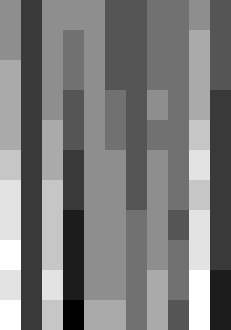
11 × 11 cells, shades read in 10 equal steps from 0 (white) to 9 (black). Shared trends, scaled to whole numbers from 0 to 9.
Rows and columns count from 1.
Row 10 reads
1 7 1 8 4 4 5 3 5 0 8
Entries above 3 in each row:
11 10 9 9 8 8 8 8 8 7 5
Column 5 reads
4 4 4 4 4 4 4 4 4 4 3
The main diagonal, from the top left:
4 7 4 6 4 4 6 4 5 0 8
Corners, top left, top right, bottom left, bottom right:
4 6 0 8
